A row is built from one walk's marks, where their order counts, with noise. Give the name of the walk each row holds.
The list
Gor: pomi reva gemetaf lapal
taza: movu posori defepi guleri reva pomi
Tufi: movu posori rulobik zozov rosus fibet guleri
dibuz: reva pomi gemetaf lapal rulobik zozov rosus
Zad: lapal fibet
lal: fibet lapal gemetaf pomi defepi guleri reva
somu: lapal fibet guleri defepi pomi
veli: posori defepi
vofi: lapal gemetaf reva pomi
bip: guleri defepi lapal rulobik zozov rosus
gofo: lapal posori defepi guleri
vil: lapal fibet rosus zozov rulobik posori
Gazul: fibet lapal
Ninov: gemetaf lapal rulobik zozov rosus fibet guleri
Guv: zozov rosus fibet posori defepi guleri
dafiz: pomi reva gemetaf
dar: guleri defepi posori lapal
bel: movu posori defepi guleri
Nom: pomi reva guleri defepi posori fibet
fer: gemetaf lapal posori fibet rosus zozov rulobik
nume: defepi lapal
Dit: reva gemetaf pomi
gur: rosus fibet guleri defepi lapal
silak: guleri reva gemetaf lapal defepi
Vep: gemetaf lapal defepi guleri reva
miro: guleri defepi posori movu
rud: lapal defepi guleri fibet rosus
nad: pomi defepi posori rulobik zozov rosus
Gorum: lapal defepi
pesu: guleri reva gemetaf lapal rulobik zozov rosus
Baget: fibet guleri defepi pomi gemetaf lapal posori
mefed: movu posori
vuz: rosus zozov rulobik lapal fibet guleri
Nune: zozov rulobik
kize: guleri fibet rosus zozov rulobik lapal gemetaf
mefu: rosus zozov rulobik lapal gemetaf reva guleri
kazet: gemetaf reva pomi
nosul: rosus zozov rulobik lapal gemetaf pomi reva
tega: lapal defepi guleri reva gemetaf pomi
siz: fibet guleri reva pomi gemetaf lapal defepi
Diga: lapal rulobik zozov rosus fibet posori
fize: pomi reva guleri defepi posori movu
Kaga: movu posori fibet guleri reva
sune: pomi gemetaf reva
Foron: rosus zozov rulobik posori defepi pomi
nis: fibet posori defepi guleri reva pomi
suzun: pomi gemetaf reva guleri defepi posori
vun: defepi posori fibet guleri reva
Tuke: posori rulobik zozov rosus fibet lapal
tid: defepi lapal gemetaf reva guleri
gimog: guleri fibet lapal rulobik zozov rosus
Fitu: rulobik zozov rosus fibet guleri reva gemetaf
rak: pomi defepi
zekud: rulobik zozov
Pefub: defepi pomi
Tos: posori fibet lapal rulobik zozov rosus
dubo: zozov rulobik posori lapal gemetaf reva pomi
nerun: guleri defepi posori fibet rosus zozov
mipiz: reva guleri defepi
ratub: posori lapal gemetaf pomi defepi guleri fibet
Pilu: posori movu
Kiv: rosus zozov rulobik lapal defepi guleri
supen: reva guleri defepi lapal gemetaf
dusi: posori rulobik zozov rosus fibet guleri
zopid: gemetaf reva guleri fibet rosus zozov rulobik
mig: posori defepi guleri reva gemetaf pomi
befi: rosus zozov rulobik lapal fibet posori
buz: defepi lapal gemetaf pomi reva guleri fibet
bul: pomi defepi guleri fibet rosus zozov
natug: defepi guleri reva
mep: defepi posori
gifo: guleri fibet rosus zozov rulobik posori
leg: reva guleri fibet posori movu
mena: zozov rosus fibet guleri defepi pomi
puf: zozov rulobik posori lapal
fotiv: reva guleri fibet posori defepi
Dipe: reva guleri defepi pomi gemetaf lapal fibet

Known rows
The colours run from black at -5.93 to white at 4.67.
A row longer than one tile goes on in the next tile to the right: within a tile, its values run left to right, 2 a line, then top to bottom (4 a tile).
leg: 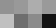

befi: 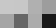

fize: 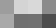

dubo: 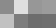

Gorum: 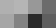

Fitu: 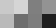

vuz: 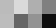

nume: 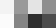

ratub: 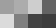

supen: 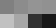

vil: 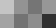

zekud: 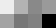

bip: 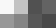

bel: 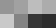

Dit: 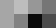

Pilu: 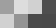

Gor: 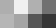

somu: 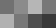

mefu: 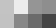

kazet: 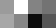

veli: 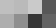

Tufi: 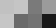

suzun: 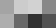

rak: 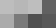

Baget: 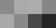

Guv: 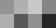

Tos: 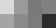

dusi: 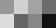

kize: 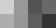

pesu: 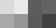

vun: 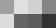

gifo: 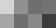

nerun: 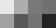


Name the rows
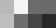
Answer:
zopid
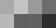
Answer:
rud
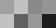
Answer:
Diga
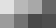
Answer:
dar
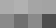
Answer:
Foron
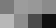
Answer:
Dipe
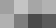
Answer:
taza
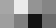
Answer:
vofi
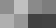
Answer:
siz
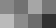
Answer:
Zad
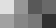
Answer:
gimog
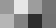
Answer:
tega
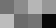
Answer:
fotiv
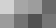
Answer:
miro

